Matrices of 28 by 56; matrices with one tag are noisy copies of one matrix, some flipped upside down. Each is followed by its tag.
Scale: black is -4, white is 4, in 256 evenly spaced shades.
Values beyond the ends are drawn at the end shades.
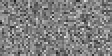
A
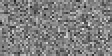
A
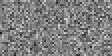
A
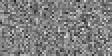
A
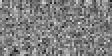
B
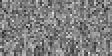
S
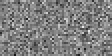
A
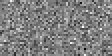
A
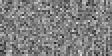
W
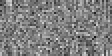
W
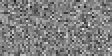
A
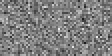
A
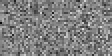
A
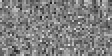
B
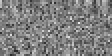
B
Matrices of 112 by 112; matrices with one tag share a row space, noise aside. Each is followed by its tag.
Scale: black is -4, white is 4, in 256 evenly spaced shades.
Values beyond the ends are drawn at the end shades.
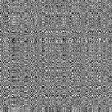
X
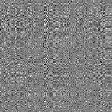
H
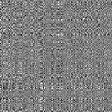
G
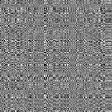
H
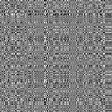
H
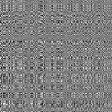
G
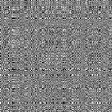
X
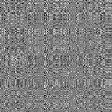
H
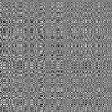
G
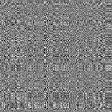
H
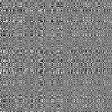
G
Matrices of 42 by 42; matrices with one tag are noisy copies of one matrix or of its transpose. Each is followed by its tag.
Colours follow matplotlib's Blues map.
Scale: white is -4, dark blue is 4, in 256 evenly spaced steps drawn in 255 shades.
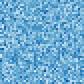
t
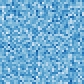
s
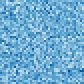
s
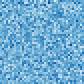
t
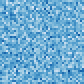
s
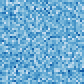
s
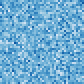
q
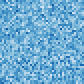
q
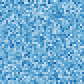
t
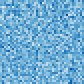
s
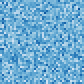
t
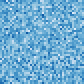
q
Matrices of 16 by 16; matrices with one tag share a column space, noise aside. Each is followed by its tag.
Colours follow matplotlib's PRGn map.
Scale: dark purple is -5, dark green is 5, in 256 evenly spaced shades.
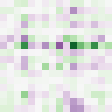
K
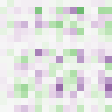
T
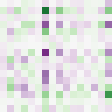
T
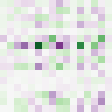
K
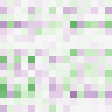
T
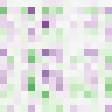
T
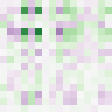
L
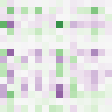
T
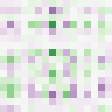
T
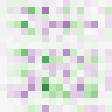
T
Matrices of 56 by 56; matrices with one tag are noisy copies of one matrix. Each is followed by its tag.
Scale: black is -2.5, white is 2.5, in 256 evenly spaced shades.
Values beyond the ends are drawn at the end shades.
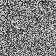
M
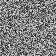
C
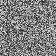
M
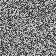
C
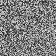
M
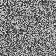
M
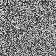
M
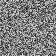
C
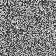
M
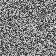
C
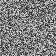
C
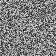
C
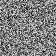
C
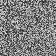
M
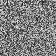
M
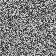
C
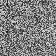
M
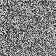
M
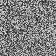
M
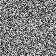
C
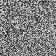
M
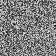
M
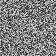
C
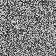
M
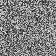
M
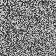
M
